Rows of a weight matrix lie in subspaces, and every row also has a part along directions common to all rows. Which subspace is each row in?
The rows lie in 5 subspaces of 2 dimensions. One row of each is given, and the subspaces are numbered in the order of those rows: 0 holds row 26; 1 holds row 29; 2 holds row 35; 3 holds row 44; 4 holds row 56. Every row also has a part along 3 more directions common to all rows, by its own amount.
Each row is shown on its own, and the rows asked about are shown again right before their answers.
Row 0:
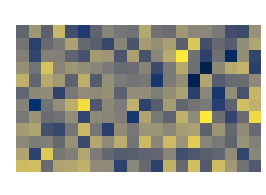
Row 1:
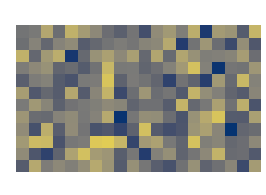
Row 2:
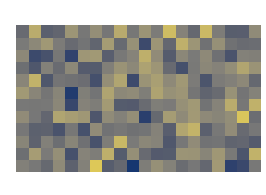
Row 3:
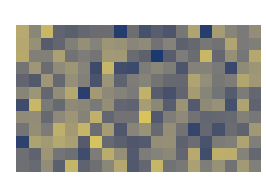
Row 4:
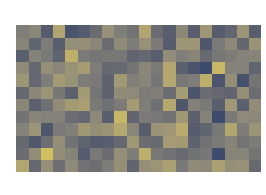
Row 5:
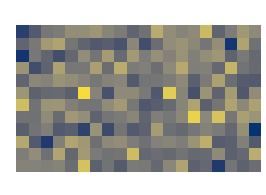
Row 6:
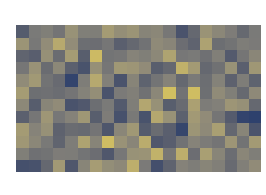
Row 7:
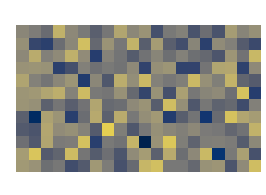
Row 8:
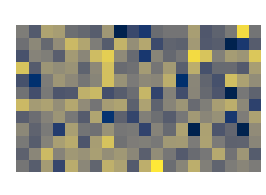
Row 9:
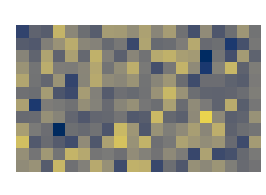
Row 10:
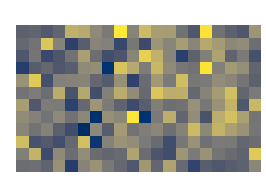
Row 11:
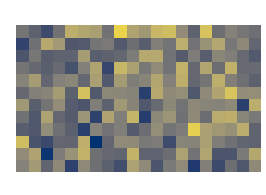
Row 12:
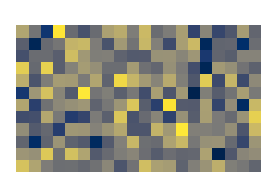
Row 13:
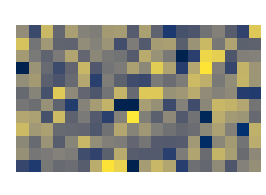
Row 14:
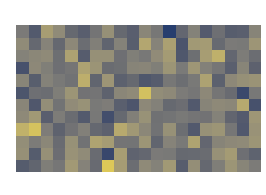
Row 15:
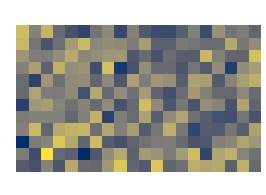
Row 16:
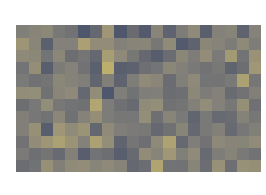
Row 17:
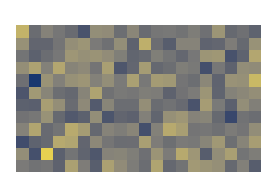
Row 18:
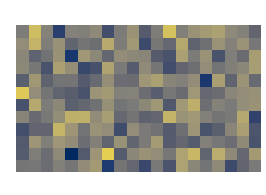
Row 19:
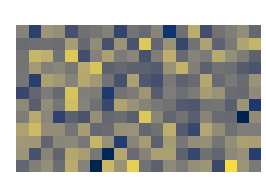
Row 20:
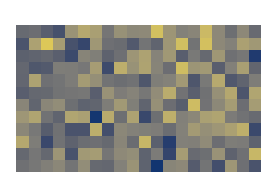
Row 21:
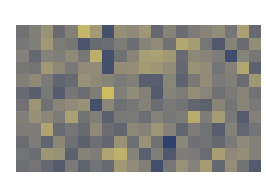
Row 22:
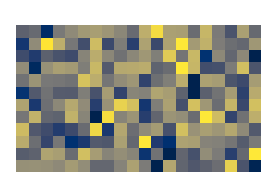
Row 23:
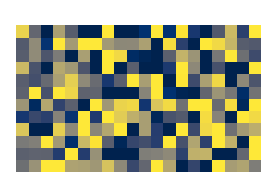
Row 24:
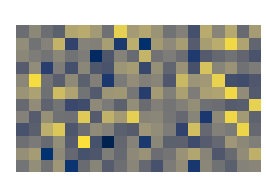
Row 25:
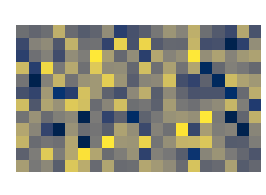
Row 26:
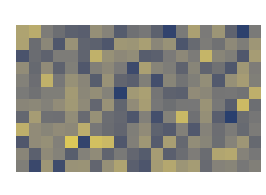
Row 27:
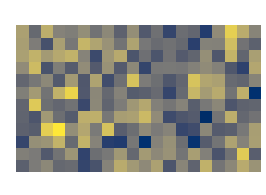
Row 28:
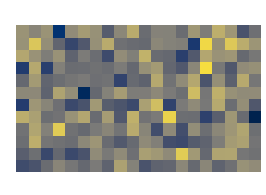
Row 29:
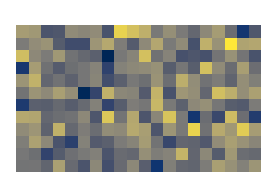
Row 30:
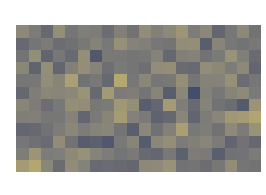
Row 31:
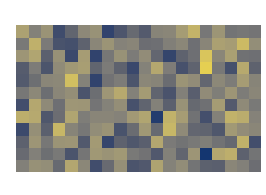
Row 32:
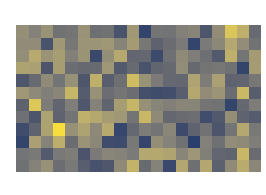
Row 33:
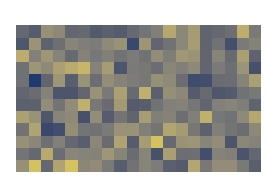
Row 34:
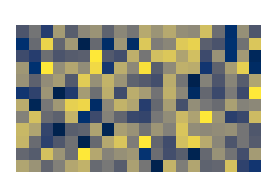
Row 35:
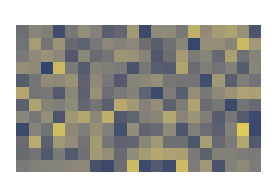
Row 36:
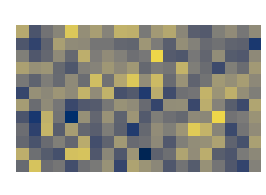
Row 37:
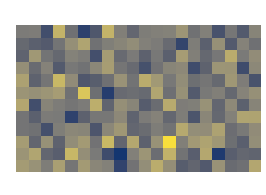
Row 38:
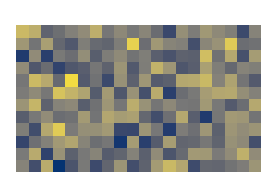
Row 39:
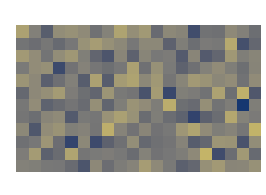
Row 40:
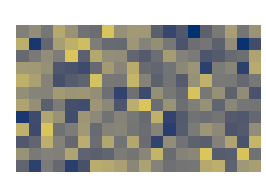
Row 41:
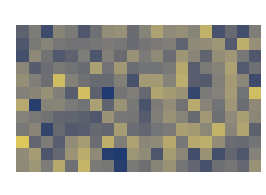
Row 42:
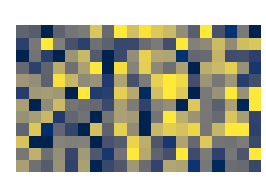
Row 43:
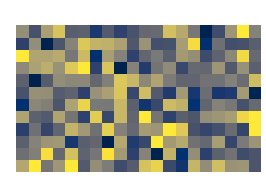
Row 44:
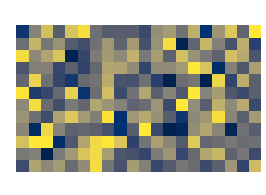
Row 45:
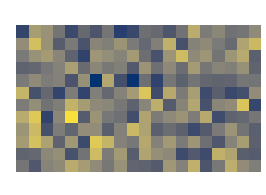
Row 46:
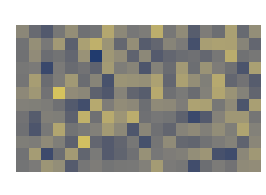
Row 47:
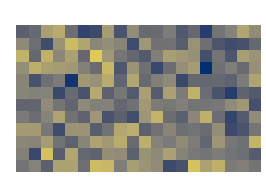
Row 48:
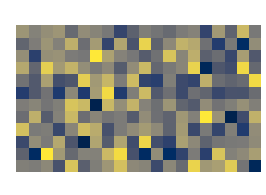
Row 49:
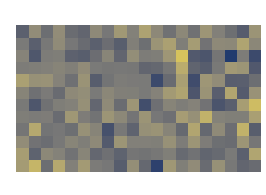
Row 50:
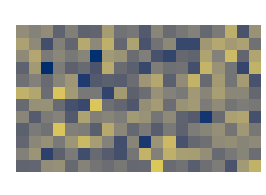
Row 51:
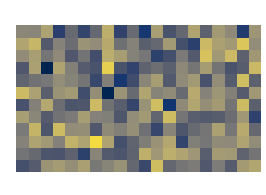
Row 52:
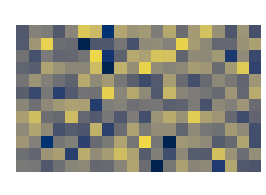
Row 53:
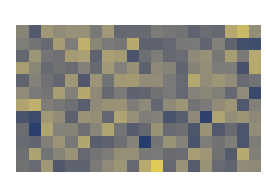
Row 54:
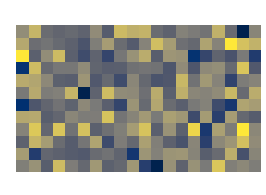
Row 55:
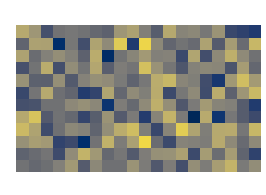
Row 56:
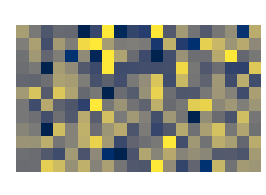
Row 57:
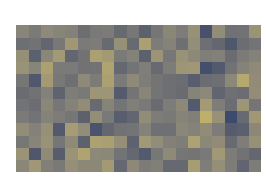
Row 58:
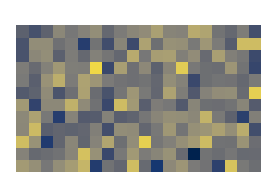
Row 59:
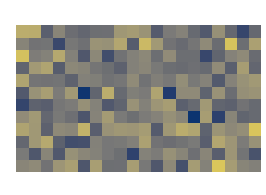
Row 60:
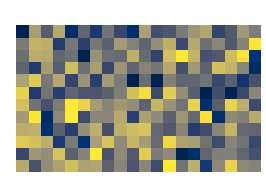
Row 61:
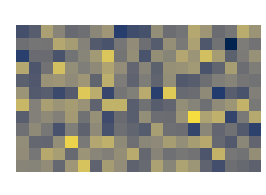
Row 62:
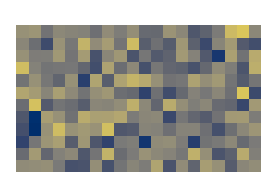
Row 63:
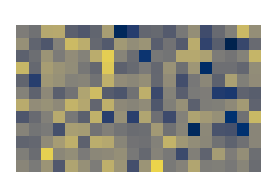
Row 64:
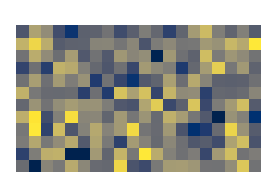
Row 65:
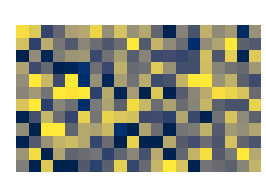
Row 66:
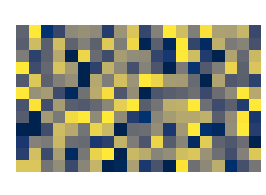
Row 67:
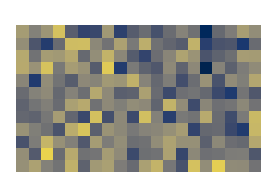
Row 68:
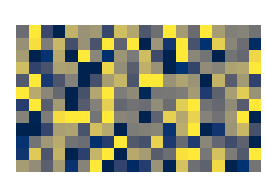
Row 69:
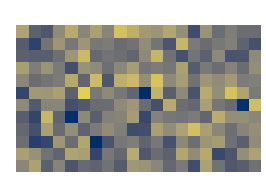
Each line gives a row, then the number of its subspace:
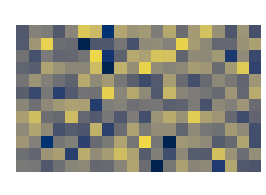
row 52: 4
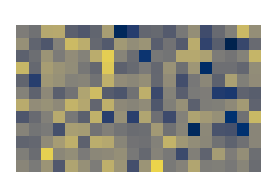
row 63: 1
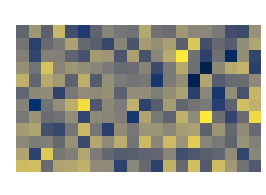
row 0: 1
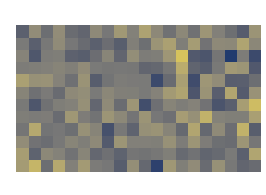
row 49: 1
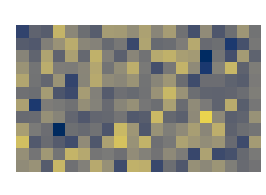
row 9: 0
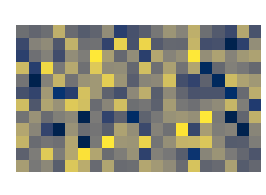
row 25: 1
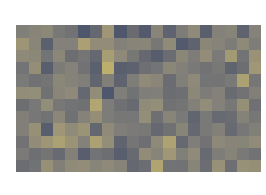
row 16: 4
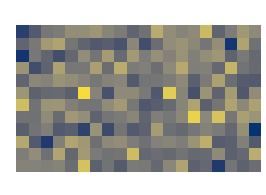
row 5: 1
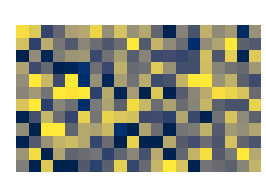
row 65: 0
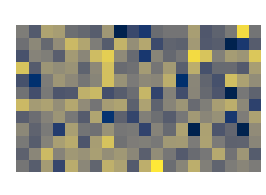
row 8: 1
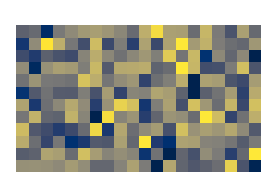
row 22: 4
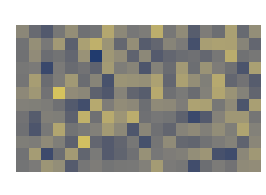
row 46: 4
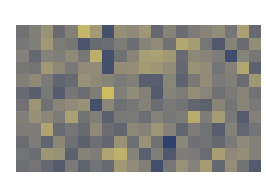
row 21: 4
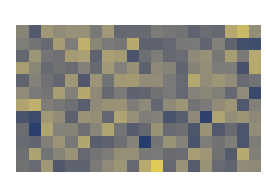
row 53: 1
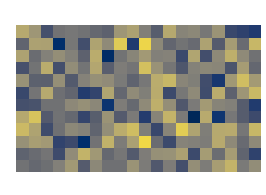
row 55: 1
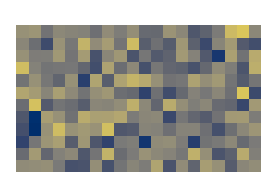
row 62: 2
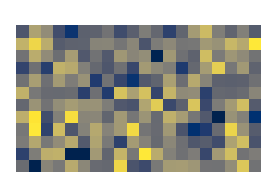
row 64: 3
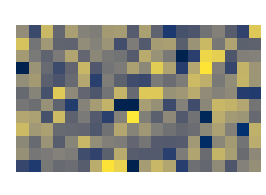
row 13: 2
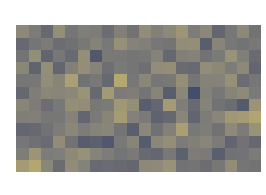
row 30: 0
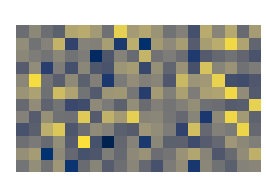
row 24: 1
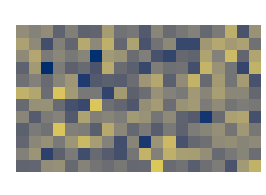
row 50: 4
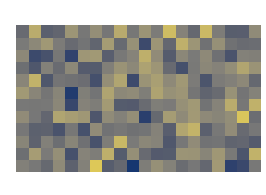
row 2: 2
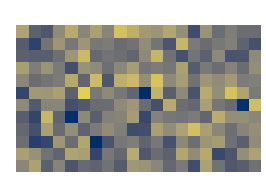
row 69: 3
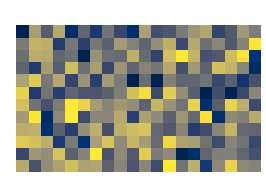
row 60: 3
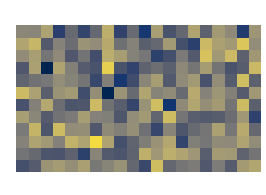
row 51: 4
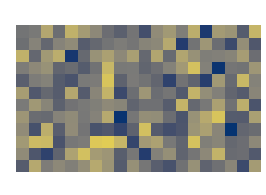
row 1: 3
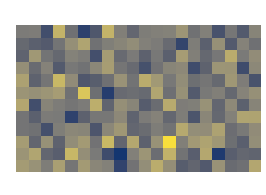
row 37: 4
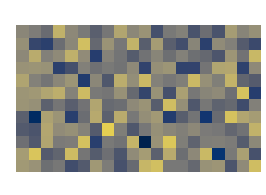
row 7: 4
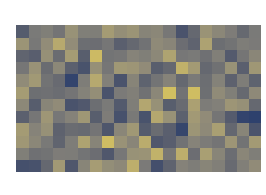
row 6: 0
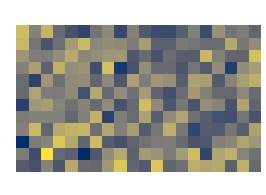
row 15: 3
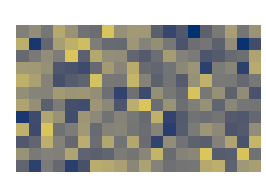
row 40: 0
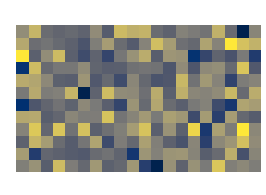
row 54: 1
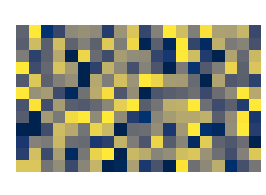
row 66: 2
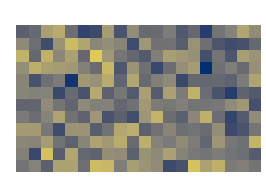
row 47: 0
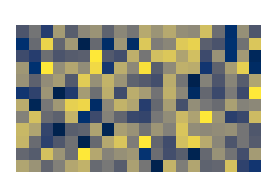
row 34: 4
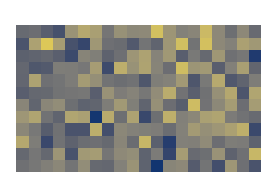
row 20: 4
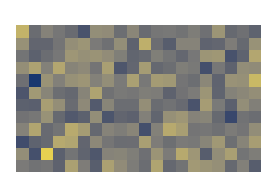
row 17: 3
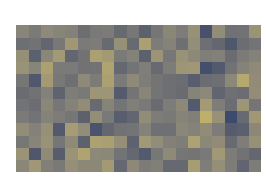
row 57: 3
